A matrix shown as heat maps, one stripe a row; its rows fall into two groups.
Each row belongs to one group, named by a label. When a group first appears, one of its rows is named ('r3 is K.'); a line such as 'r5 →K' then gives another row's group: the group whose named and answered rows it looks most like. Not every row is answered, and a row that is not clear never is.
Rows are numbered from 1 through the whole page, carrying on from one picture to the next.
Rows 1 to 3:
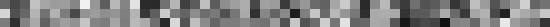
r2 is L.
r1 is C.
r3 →C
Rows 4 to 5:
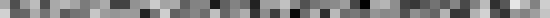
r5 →L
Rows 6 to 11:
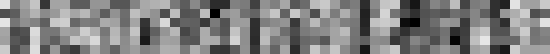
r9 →C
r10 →C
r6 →L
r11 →L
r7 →C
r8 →L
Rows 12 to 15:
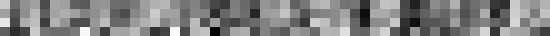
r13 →L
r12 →L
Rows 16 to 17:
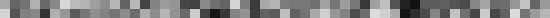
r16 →C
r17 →L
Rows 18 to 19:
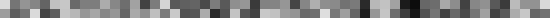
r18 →L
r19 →C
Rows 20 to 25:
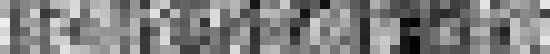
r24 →L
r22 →L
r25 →C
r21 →C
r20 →L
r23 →L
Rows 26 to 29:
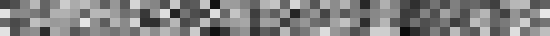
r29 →L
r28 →C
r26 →C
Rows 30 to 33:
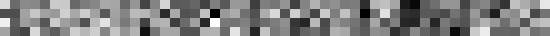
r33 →C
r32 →L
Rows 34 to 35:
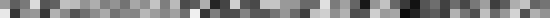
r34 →C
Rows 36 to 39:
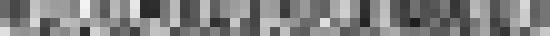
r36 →C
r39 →L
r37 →C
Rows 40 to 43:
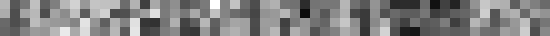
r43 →C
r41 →L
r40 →C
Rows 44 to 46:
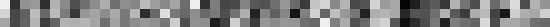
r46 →C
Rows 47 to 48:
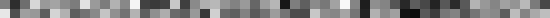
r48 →L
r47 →C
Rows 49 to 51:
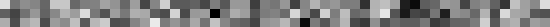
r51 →L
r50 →C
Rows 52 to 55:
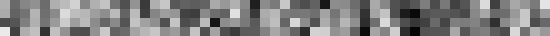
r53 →C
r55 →L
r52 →L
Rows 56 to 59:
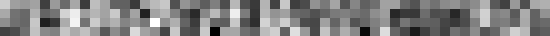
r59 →C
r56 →L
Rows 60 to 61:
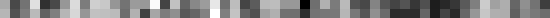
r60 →C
